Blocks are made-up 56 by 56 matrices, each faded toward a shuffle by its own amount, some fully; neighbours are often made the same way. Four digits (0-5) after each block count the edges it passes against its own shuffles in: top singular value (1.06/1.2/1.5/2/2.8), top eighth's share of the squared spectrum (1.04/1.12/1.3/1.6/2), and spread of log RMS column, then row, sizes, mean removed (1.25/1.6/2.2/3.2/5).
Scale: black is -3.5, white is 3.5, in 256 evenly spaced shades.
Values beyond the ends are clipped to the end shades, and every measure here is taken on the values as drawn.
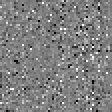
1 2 2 0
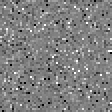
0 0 0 0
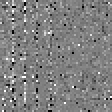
3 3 2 1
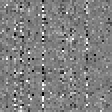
3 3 3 1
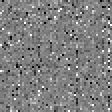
2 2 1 0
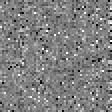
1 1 1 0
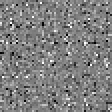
1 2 2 2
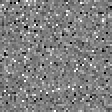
0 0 0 0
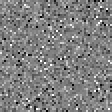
0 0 0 0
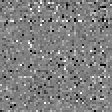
2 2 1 2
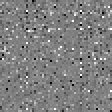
2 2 1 1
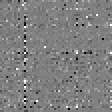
3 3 2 2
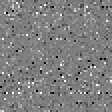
2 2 0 1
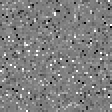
0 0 0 0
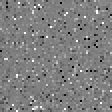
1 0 0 0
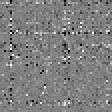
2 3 2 2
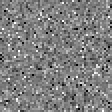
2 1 0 0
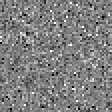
1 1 0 0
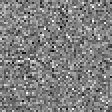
3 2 0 1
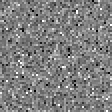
0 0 0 0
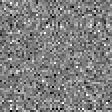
4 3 1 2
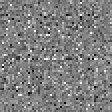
3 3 1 2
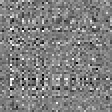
4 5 3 3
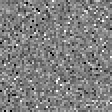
1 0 0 0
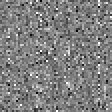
1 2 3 0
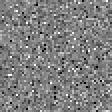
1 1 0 0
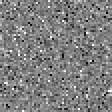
0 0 0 0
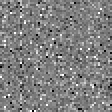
2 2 1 0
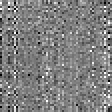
4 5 3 2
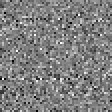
1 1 0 2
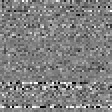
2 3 0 4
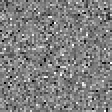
0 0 0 0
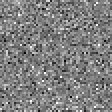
0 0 0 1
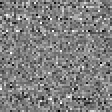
1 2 0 3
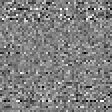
2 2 0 3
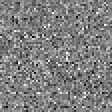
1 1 0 2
